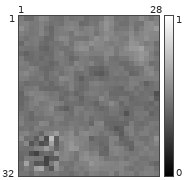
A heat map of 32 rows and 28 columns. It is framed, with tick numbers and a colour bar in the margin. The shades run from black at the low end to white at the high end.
Histogram: heavy tails on both sides. Odd rows or columns: none. Slope: none. Stripes: none. Odd patch: rougher, in the bottom left. Roughest part: bottom left.
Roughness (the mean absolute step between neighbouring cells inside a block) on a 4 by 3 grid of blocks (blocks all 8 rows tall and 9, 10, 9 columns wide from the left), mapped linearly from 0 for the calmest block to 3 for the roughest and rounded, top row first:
000 | 000 | 000 | 300
